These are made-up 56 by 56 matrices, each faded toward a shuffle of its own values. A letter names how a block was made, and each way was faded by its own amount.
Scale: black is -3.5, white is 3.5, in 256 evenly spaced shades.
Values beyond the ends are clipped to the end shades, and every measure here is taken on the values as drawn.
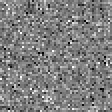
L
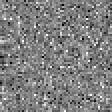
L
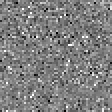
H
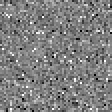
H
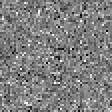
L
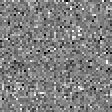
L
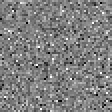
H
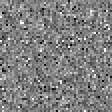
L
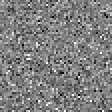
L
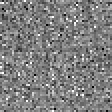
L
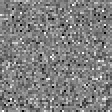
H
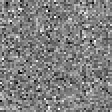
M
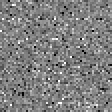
H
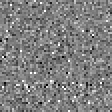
H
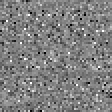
H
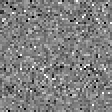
H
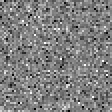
L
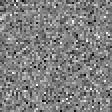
L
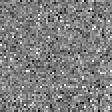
H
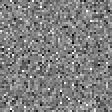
L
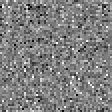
L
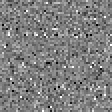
H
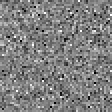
L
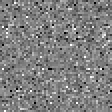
H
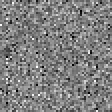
M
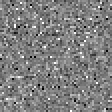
H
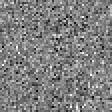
M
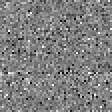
H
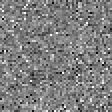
L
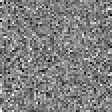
M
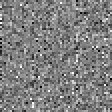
M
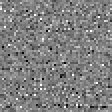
H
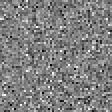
L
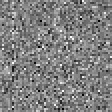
M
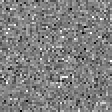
H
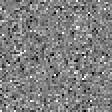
L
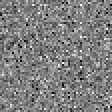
M
